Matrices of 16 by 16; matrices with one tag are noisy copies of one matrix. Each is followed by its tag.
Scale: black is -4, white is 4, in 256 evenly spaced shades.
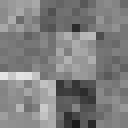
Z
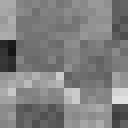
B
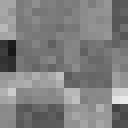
B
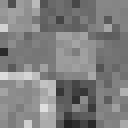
Z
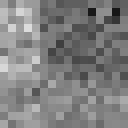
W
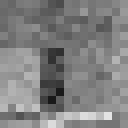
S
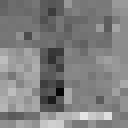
S
